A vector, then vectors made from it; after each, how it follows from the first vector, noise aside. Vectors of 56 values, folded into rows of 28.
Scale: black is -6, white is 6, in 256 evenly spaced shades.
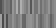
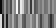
scaled up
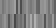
wrapped around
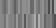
reversed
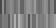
wrapped around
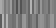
negated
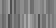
wrapped around
